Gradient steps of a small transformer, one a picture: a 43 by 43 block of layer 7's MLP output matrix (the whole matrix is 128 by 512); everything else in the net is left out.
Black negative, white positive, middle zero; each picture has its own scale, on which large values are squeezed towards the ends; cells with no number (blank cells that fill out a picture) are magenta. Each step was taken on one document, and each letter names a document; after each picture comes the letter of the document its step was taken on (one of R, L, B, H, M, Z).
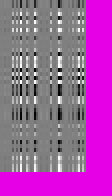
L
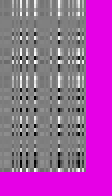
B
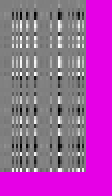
L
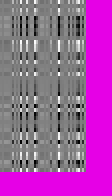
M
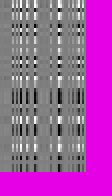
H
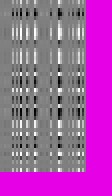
L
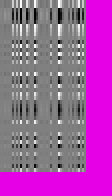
L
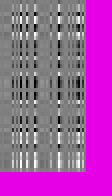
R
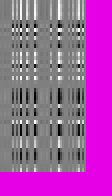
H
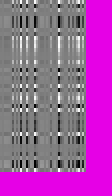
M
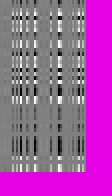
L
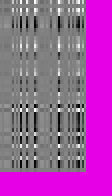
M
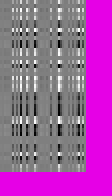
H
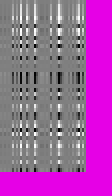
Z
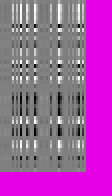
H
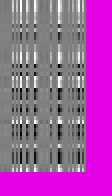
H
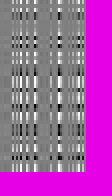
H
